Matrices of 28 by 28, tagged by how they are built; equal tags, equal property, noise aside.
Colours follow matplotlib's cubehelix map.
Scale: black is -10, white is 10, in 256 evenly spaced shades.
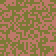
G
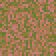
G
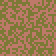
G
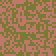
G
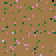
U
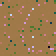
U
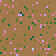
U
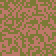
G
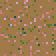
U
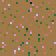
U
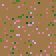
U
